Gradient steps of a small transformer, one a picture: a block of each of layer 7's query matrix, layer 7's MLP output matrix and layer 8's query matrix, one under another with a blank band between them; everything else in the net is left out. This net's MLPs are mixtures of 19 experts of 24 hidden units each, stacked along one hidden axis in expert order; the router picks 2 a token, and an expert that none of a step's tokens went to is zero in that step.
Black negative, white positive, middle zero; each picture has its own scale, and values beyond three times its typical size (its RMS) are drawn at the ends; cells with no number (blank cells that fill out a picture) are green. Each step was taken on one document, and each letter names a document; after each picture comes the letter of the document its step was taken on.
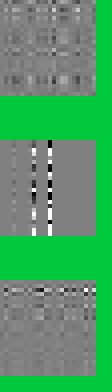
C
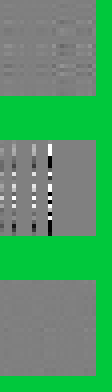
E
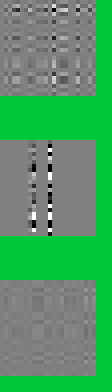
C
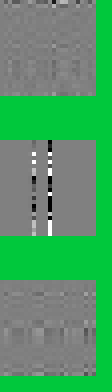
C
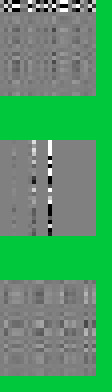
C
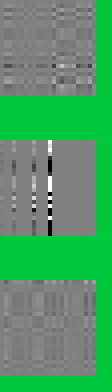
E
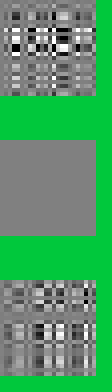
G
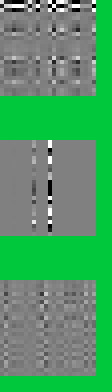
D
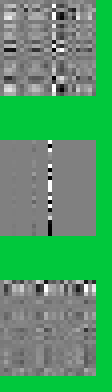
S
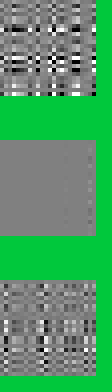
D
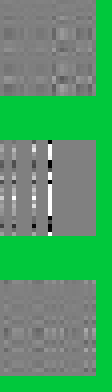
E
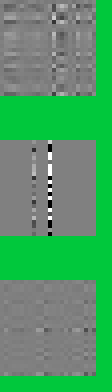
S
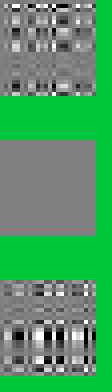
G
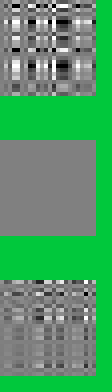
G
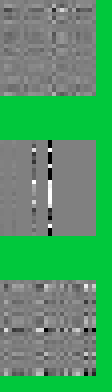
S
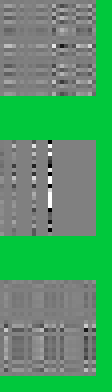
E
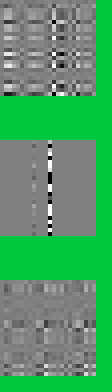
S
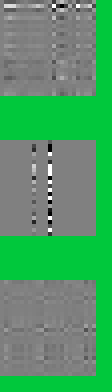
S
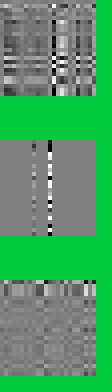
S
